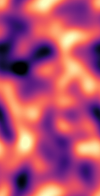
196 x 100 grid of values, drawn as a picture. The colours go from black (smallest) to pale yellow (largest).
Lone odd cells: none. Grain: smooth. Mirror symmetry: none.
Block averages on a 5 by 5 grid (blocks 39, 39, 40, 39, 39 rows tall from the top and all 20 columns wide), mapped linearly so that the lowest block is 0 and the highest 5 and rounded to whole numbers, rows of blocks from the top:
23533 / 01252 / 43343 / 35234 / 32322
